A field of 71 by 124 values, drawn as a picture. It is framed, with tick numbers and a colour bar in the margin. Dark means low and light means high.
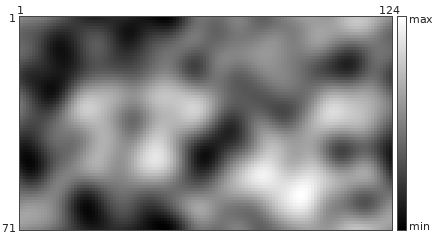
Grain: smooth. Ninth with the highest average: bottom right. Lone odd cells: none.
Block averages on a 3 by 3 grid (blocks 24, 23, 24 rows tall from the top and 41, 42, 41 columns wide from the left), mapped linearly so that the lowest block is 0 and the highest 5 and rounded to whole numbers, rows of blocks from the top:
0 2 3 | 3 3 4 | 2 3 5
